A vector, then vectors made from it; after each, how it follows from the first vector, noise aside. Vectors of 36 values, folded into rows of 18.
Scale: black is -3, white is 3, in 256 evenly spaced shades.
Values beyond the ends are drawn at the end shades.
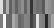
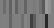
partly zeroed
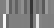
partly zeroed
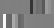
partly zeroed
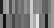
sign-scrambled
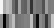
sign-scrambled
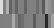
partly zeroed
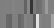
partly zeroed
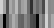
sign-scrambled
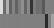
partly zeroed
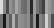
sign-scrambled
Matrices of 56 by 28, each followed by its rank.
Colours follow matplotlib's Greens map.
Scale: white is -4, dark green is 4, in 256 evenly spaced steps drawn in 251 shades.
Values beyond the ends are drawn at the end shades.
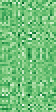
five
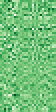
five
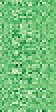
five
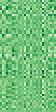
three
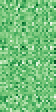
five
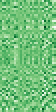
three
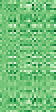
three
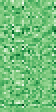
five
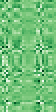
three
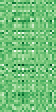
three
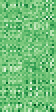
five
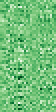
five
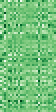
three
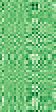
three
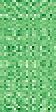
three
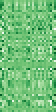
three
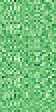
five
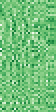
five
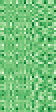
three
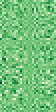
five
